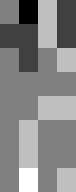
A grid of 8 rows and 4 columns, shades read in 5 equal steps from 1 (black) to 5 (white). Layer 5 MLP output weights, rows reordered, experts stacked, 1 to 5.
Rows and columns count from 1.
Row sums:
10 10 12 12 14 13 13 15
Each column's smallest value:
2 1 3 2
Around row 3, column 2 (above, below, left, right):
2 3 3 3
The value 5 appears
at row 8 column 2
